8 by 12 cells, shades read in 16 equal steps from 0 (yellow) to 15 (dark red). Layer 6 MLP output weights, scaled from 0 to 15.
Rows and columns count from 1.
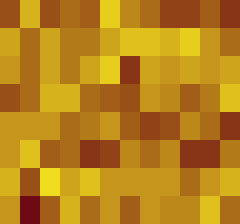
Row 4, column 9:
6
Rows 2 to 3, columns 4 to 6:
7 7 4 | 7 4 1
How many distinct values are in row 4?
8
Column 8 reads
8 2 4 5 11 8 5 5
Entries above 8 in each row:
7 0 1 4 4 5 1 3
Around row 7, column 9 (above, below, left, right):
6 6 5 8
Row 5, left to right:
5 5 5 8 7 5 9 11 10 6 8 12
